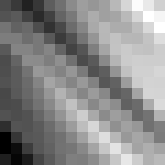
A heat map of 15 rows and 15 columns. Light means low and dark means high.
Lone odd cells: none. Histogram: bell-shaped. Ninth with the lowest average: top right. Ninth with the highest average: bottom left. Slope: up to the left.
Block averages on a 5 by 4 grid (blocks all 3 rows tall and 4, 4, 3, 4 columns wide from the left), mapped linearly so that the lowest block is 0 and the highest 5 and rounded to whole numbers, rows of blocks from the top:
4 3 1 0 / 3 3 2 1 / 3 2 3 1 / 4 2 2 2 / 5 3 1 1
